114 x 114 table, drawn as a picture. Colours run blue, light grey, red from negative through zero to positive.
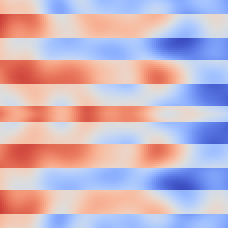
It is mirror symmetric from top to bottom. There are no lone odd cells. Stripes running across repeat 5 times from top to bottom. Overall the values sit about 50% of the way up the scale. Values rise toward the left.
